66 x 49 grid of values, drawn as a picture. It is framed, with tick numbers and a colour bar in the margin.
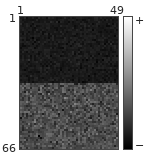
It is made of 2 by 1 panels. Panel 1,1: very low, fine-grained, faint in contrast. Panel 2,1: low, fine-grained.
